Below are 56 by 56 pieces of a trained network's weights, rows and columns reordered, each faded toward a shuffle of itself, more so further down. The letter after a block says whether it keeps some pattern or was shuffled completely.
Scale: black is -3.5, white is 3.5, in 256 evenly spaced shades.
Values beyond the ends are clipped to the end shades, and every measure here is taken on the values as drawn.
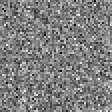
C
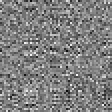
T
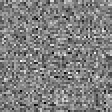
T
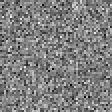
C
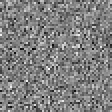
T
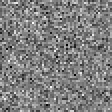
C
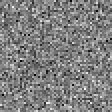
C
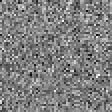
T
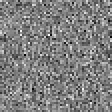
T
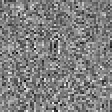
T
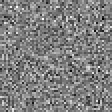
T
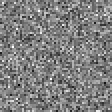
C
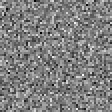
C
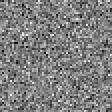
C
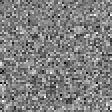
T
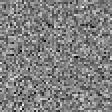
T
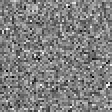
C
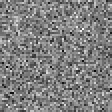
C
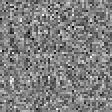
T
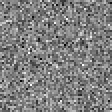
C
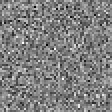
T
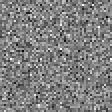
T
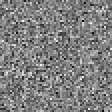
T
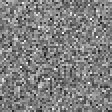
C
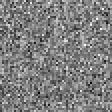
C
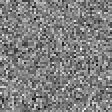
T
